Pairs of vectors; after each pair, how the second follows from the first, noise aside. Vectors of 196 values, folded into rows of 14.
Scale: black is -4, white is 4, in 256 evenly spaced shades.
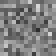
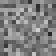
negated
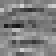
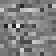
sign-scrambled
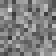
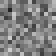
negated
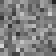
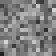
reversed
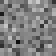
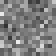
negated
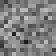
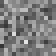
sign-scrambled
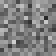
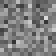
negated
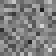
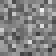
sign-scrambled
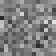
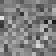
negated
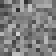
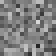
reversed
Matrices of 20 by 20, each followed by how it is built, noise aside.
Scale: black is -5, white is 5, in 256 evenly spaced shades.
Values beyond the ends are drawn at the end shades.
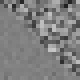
upper triangular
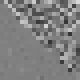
upper triangular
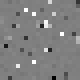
sparse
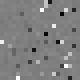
sparse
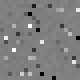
sparse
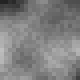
smooth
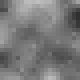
smooth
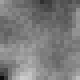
smooth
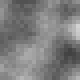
smooth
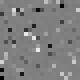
sparse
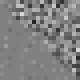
upper triangular
